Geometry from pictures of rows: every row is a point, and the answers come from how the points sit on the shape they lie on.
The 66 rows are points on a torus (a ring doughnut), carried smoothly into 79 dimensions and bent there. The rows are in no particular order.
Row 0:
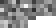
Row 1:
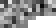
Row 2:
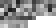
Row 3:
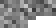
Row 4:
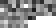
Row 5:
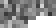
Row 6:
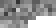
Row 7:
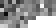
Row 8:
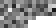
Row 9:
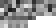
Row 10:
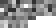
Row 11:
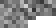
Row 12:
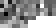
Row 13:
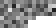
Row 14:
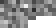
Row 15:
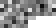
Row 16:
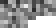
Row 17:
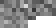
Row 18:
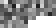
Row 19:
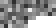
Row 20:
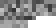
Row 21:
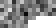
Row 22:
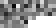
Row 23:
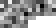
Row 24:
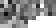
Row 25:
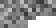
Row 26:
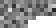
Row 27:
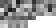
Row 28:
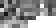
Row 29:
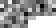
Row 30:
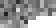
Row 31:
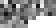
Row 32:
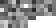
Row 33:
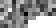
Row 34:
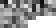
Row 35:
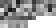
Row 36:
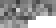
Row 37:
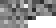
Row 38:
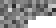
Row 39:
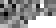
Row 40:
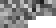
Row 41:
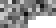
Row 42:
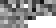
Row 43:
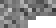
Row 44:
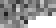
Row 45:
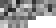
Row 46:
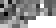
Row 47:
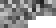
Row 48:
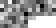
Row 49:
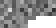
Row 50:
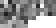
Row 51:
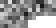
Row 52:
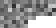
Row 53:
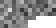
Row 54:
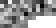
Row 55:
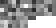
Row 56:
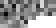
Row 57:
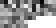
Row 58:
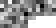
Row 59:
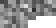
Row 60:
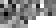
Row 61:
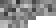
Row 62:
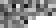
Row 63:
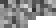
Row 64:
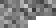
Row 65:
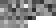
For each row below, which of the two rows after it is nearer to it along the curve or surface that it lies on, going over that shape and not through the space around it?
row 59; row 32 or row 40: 32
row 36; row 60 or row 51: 60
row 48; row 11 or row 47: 47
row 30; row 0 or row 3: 0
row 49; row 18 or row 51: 51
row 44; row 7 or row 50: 7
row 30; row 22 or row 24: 22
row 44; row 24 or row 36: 36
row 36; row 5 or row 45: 5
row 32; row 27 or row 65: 27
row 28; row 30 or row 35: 35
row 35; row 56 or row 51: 56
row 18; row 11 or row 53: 53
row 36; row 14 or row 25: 14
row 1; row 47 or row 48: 48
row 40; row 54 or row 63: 54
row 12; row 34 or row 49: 49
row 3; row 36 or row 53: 53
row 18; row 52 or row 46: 46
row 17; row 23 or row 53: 53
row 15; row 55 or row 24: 55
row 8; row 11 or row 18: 11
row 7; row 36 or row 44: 44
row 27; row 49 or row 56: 56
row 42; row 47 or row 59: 47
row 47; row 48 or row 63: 48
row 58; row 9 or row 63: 63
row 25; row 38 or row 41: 41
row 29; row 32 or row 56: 32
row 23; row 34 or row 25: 34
